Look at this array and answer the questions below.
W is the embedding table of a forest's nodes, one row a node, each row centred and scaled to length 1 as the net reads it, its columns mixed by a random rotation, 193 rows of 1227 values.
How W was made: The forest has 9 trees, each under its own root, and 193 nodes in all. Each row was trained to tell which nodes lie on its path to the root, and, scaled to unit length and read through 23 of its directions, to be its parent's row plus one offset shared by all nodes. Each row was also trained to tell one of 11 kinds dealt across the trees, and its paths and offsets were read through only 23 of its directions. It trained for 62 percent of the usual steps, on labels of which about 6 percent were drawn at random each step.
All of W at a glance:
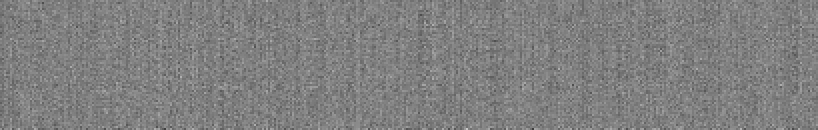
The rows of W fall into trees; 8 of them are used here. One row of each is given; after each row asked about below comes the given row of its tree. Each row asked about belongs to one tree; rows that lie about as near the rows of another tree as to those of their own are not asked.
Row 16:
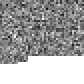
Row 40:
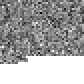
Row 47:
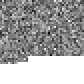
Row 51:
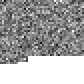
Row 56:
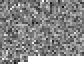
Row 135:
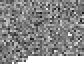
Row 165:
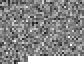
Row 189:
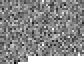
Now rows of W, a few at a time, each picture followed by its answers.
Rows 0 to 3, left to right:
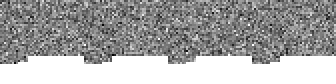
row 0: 40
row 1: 165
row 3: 135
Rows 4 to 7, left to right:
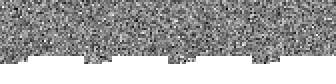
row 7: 47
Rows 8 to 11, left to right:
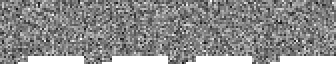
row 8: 40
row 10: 56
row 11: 40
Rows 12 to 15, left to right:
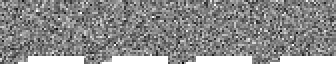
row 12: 51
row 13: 135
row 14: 40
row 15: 165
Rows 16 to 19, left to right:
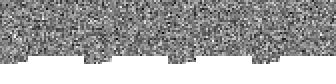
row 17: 189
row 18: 165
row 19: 135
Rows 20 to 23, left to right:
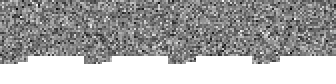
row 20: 189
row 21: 40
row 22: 165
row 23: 165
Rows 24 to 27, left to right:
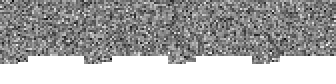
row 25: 51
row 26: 165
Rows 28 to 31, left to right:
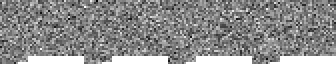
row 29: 135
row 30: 189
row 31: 189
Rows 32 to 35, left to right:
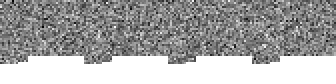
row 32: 189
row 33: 51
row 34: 51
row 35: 189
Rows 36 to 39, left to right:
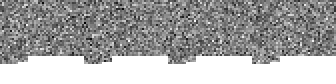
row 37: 165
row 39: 189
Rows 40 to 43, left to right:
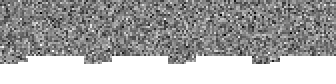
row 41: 40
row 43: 56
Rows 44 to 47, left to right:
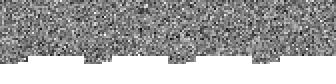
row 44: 51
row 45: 16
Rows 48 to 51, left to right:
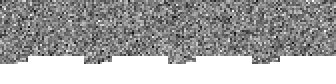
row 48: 165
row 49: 47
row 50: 189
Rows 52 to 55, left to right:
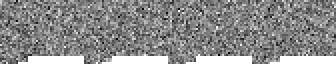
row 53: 51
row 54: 189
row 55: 51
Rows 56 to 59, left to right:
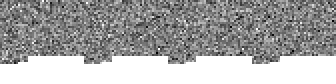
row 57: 47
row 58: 47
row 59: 135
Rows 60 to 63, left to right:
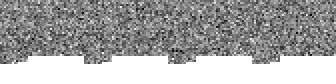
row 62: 40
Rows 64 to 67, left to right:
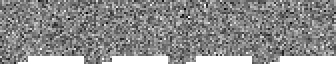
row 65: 40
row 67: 40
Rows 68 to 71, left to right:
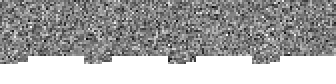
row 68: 51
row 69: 165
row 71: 189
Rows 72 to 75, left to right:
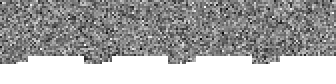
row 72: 40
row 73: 165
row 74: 189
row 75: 40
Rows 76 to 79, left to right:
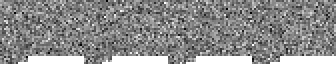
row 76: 51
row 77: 51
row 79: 135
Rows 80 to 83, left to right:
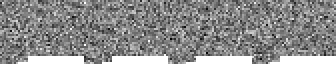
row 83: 135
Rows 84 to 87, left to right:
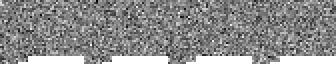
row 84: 51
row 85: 40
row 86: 189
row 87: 165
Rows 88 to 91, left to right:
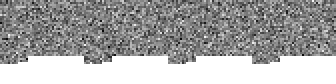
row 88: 165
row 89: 51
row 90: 165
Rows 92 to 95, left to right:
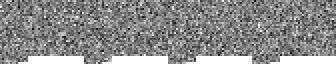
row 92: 189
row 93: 189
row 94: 165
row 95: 40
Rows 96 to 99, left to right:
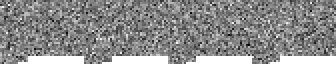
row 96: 135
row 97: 40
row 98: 51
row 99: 189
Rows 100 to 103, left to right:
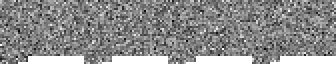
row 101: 165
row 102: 47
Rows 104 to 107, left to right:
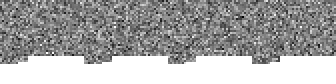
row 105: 51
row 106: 135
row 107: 51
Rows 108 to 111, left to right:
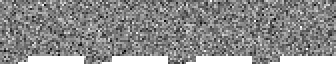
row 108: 51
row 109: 135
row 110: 56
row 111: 189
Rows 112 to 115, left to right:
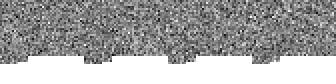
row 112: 135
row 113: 40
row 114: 16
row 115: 51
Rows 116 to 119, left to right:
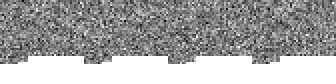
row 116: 51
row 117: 135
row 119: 40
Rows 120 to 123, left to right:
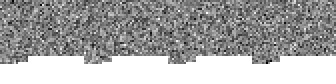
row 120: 51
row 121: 165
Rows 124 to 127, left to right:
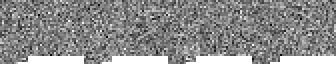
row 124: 165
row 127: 40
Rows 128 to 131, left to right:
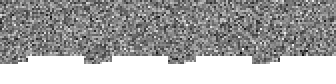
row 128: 40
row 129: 165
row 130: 47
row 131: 165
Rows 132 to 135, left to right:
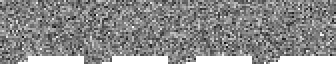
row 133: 189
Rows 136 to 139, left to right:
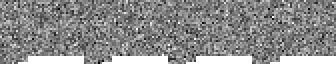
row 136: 189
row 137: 189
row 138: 165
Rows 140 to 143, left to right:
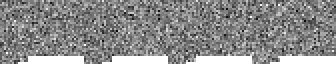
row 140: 165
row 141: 40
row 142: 16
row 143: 56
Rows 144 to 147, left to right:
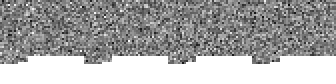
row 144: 56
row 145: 16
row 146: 51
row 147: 56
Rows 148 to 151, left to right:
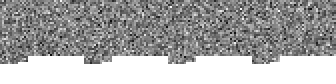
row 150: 135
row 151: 189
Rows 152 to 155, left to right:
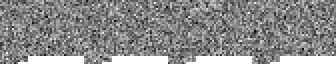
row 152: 51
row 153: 56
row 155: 40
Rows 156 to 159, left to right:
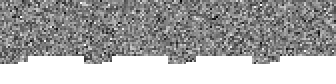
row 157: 165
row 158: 189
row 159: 135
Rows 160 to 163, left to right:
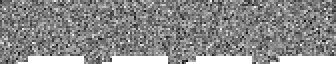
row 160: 56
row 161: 40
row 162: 189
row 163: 135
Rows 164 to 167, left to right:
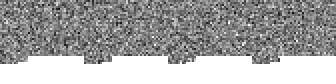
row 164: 189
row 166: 135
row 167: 40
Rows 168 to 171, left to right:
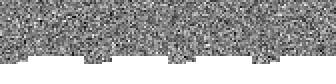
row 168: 135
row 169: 40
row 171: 51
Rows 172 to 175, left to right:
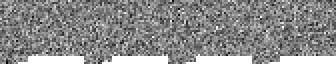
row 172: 56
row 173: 51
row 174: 189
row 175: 51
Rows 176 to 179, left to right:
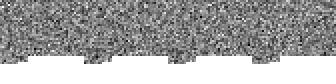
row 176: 135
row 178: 135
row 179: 165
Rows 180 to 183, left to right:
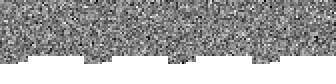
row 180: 51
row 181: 135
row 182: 40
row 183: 189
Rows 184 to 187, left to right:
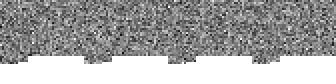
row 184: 56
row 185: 165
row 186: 56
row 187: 47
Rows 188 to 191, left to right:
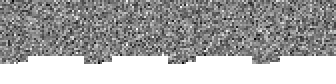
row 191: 165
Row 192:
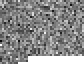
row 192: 40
